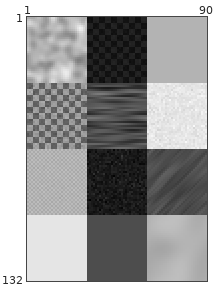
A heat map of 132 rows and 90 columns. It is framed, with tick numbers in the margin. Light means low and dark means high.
The table splits into 4 rows of 3 panels. Panel 1,1: low, blotchy. Panel 1,2: very high, checkered, faint in contrast. Panel 1,3: low, flat. Panel 2,1: middling, checkered, strong in contrast. Panel 2,2: high, streaked across. Panel 2,3: very low, fine-grained, faint in contrast. Panel 3,1: low, checkered, faint in contrast. Panel 3,2: very high, fine-grained, faint in contrast. Panel 3,3: high, slanting up to the right, faint in contrast. Panel 4,1: very low, flat. Panel 4,2: high, flat. Panel 4,3: low, smooth, faint in contrast.
